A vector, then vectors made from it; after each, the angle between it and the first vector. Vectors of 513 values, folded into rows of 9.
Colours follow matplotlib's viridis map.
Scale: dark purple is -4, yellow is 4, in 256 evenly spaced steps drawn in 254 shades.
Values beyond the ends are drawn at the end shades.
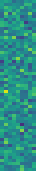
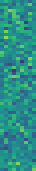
partly aligned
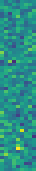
partly aligned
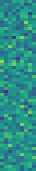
nearly opposite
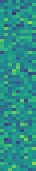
partly opposed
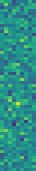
orthogonal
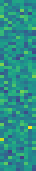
partly opposed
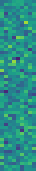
nearly opposite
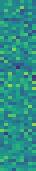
partly aligned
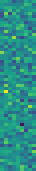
nearly parallel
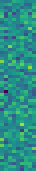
nearly opposite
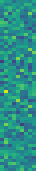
nearly parallel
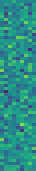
nearly opposite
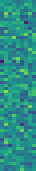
nearly parallel
